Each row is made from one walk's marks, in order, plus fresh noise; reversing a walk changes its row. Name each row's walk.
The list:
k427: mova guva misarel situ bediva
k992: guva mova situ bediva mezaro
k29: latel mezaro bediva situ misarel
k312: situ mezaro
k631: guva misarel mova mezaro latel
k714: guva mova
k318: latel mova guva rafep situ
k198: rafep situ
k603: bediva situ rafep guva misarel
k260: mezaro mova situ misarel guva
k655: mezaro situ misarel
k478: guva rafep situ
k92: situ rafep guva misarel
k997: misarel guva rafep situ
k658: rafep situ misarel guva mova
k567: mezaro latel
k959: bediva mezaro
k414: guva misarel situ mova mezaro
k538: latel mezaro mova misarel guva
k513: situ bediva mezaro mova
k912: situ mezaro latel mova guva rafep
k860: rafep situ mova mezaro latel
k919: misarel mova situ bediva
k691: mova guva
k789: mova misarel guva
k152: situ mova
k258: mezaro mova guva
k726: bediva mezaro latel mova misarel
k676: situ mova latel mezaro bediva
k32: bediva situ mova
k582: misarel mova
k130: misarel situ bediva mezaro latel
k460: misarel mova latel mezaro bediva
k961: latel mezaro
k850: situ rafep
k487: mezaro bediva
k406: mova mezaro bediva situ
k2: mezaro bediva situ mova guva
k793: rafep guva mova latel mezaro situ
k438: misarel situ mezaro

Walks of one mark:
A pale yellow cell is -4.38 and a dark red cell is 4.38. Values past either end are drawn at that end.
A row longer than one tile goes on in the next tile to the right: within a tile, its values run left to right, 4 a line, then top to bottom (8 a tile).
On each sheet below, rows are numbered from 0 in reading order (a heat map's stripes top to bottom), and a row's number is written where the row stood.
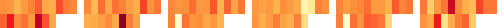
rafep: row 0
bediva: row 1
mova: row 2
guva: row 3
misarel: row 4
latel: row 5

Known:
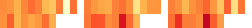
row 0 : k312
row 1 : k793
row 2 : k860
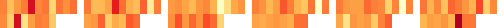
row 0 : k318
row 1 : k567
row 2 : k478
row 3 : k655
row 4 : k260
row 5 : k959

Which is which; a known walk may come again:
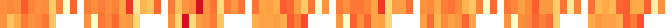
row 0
k152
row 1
k427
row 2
k318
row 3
k2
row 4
k789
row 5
k312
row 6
k438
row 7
k487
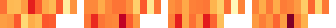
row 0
k567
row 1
k860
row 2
k850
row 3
k603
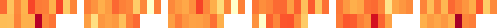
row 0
k726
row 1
k260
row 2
k912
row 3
k919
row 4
k793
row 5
k959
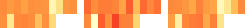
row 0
k714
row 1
k582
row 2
k414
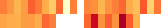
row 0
k655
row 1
k198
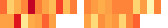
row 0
k961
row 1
k258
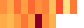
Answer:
k32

